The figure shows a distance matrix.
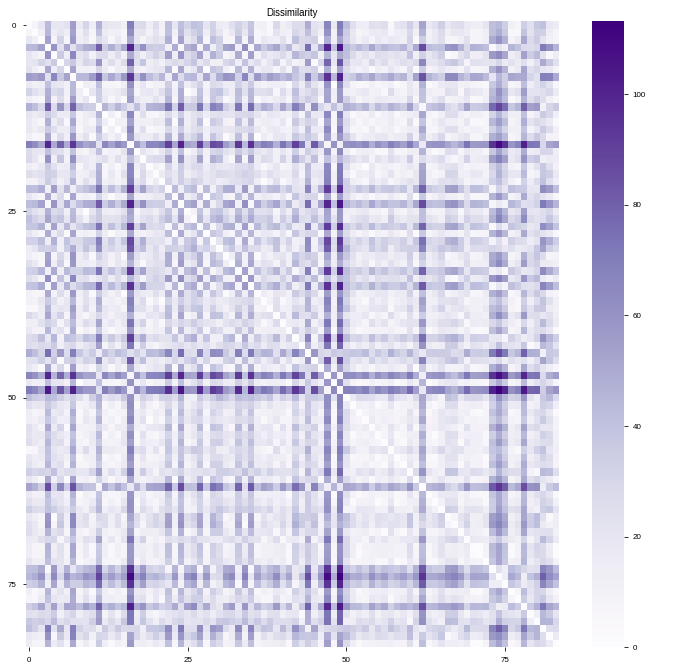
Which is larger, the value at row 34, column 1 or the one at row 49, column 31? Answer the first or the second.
the second
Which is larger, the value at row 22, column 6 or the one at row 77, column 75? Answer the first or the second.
the first
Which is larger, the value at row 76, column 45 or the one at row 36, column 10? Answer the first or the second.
the first
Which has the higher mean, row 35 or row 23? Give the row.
35
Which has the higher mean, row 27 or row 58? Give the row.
27
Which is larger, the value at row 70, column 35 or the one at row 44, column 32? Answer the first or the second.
the first
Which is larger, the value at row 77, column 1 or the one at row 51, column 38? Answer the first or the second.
the second
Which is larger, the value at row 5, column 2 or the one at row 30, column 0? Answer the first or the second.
the first
